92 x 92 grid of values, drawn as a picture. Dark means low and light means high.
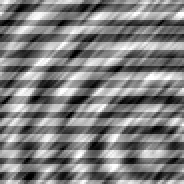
Stripes: horizontal, repeating 12 times. Rings: centred on the bottom right. Average level on the scale: 50%. Slope: none.
